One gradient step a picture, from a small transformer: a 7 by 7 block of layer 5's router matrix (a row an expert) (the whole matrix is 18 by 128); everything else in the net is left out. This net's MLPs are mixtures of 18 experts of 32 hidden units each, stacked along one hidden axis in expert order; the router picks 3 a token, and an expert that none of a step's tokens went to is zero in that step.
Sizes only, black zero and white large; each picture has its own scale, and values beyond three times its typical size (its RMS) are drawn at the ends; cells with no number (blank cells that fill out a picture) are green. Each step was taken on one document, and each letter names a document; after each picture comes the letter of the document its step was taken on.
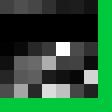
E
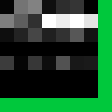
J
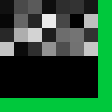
J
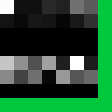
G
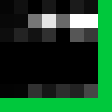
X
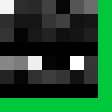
G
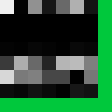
G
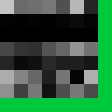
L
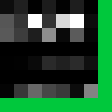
X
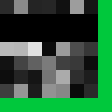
E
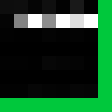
X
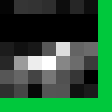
E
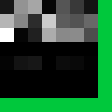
J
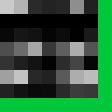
L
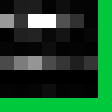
J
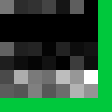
L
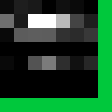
J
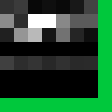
J
